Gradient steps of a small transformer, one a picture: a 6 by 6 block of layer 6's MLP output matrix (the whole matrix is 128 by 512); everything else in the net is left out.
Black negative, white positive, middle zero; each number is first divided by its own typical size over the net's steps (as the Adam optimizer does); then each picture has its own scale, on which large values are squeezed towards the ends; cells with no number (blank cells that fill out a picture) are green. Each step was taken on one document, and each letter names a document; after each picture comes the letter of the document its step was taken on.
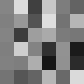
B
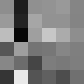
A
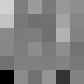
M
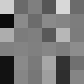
M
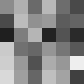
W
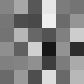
B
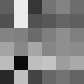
A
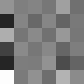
M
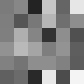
B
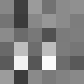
W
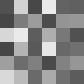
W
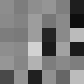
B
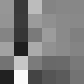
A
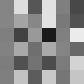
B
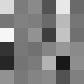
M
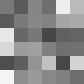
M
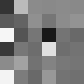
W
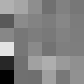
M
